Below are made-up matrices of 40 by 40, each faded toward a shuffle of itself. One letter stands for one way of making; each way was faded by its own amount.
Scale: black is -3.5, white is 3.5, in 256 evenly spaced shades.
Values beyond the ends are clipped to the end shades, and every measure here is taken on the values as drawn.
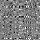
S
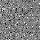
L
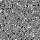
L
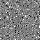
L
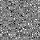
L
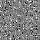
L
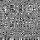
S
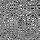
S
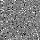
L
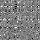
S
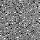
L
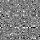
S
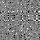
S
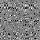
S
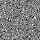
L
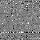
S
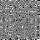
S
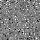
L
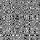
S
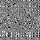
S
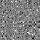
L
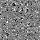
L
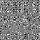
S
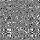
S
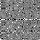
S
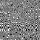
S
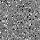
L
